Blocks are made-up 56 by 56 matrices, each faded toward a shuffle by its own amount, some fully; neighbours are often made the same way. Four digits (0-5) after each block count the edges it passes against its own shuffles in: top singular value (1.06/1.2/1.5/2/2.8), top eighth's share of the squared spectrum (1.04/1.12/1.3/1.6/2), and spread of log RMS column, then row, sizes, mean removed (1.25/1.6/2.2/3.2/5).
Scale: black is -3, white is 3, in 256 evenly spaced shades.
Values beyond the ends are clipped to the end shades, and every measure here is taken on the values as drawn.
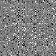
4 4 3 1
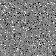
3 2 0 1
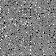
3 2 1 0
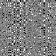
4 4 3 2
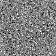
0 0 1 0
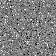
1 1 0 0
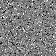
0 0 0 0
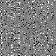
4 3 2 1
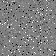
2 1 0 0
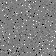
0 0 0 0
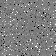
1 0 0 0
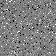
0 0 0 0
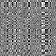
5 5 4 3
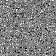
2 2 0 1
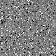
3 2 1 0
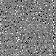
3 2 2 0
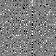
4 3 2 2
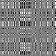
5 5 4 4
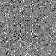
3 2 1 0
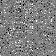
3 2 1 0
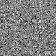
3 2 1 0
